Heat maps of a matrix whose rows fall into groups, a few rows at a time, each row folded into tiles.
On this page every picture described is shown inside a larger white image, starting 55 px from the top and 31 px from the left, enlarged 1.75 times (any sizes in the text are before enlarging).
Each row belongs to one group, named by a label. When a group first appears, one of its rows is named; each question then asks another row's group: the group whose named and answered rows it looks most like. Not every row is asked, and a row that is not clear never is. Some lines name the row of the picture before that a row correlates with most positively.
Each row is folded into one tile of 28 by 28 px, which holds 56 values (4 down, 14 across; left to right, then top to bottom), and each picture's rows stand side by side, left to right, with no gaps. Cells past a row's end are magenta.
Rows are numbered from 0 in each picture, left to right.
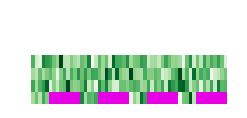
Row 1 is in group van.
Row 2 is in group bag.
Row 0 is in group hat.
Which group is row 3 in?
bag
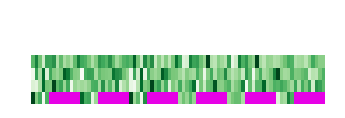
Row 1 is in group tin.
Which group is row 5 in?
bag
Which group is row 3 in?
hat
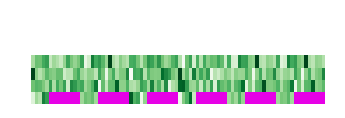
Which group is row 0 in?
bag
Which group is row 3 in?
bag
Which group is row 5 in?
hat
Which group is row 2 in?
tin
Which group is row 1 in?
hat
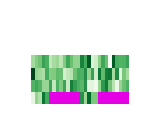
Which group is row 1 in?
van
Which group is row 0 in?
bag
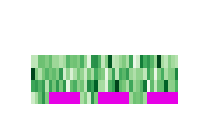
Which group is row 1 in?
hat
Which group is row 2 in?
hat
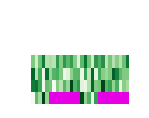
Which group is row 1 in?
tin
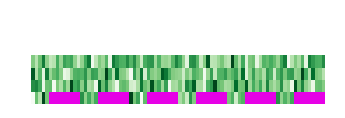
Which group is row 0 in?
bag
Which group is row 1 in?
van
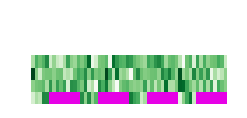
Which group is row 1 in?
van
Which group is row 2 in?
tin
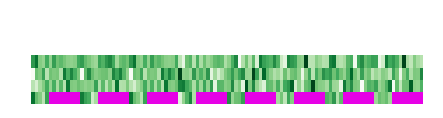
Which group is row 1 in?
tin
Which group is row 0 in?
tin
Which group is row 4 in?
van
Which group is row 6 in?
van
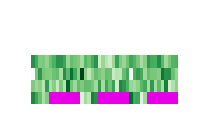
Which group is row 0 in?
tin
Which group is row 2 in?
tin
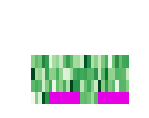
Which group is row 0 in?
bag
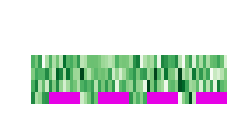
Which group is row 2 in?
van
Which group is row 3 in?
bag
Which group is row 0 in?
van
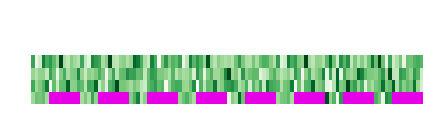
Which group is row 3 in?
hat
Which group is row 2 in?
van
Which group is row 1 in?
hat
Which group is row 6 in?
tin
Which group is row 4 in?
bag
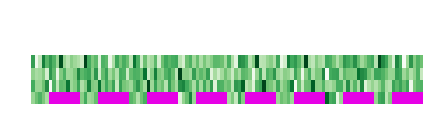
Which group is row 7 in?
van
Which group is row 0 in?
hat
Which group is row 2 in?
van
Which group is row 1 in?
van
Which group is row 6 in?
tin
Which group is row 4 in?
hat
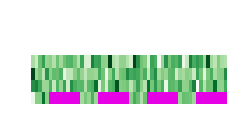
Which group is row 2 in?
van
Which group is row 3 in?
hat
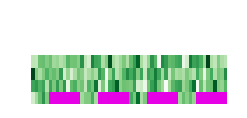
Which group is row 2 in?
van
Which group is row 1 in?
hat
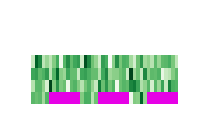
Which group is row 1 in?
van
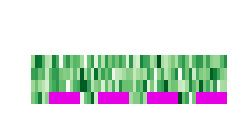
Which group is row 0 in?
van
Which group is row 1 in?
bag
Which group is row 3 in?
tin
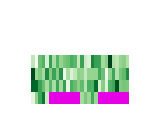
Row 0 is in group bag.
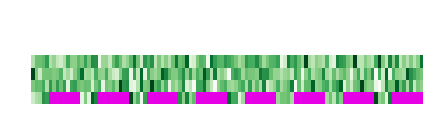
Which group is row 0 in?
bag
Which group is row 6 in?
hat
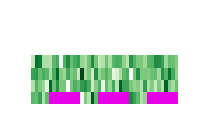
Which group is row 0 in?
van
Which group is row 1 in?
bag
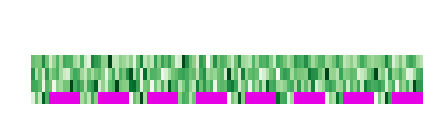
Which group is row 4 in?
bag
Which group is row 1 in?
hat
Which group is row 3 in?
van
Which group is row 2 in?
bag
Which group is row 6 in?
bag
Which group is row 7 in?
bag
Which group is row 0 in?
bag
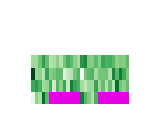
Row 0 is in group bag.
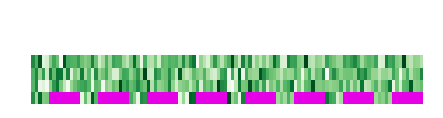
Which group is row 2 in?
van
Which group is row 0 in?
van
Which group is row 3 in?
bag
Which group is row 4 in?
tin
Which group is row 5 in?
hat
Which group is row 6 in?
tin
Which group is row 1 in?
bag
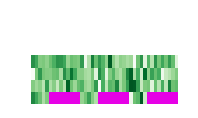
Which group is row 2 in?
bag
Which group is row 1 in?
hat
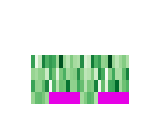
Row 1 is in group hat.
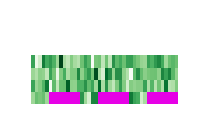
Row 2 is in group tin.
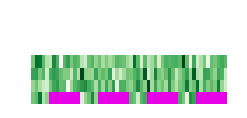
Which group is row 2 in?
van
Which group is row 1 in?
bag
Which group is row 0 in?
van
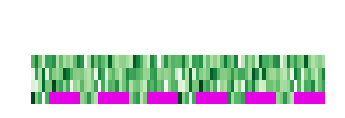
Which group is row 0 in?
tin
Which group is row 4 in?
van
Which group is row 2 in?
van
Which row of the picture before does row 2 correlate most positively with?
0
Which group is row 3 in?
tin
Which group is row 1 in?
hat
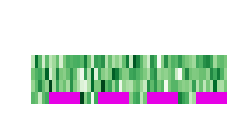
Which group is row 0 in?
van
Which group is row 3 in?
tin
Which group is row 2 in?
van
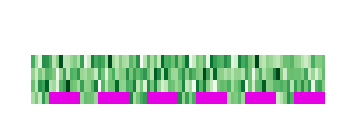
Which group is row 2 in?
van
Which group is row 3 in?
van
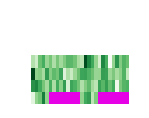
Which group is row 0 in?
bag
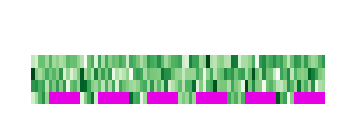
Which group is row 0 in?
bag
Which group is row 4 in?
van
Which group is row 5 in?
tin
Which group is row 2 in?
tin
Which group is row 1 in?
bag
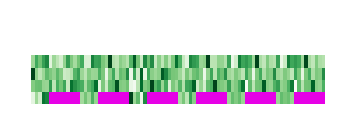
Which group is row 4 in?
hat
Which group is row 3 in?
hat
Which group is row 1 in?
hat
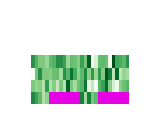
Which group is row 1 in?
van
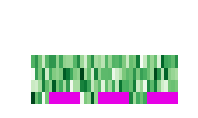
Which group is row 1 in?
bag
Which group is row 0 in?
tin
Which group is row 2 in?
van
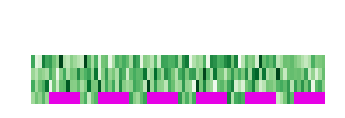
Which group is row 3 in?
van
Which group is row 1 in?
van
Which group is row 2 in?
van
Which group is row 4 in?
van
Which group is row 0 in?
hat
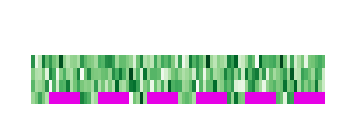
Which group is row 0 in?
hat
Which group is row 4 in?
van
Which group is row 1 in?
tin
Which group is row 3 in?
hat
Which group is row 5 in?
van
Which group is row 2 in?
bag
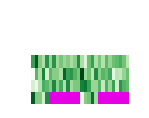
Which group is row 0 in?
tin
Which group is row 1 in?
bag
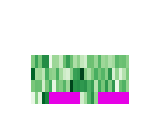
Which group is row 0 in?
bag
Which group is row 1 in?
bag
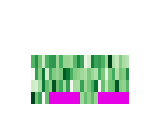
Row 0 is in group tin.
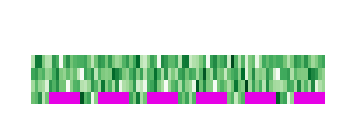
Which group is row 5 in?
tin
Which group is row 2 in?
van
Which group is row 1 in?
tin
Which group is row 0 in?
van
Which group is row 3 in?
van
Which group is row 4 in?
van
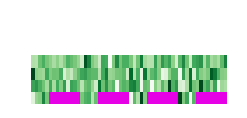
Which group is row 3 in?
tin
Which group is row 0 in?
bag
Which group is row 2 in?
bag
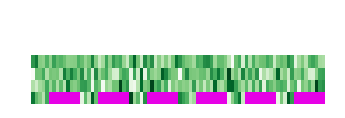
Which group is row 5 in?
bag
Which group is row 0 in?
tin
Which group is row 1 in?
bag
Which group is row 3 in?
tin
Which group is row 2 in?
tin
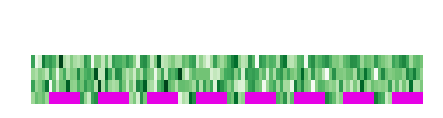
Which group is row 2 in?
hat
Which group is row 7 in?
tin
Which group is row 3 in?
bag
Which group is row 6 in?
tin
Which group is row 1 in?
van
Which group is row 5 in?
van
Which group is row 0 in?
hat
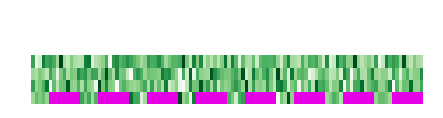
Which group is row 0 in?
hat
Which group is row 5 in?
bag
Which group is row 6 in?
hat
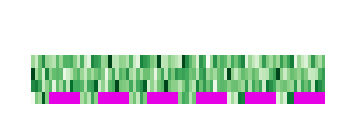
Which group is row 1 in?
hat
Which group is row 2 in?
hat
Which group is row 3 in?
van
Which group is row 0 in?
bag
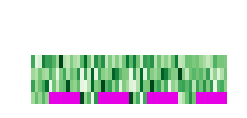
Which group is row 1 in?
tin
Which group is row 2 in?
tin
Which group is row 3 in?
bag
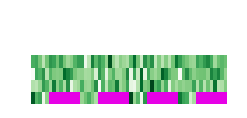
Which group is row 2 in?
tin
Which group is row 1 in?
hat
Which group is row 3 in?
tin
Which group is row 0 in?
tin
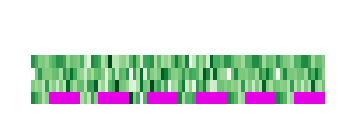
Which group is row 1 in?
hat
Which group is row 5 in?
tin
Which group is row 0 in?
tin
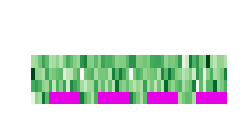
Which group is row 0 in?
bag
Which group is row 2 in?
tin
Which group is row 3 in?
hat
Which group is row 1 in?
tin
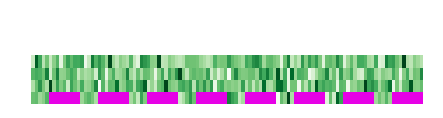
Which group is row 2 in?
hat
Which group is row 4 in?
tin
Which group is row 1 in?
hat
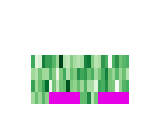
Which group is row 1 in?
van
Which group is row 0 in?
hat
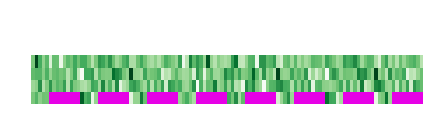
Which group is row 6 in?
tin
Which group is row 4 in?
van
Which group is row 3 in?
hat
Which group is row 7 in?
bag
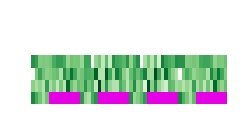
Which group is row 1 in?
van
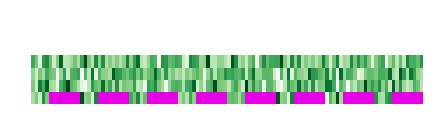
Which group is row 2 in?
van
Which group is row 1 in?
tin
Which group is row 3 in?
hat
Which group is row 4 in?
van
